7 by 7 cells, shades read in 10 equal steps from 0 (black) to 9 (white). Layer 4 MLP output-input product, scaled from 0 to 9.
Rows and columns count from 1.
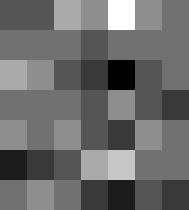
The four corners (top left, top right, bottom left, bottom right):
3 4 4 2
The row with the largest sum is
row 1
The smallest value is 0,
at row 3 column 5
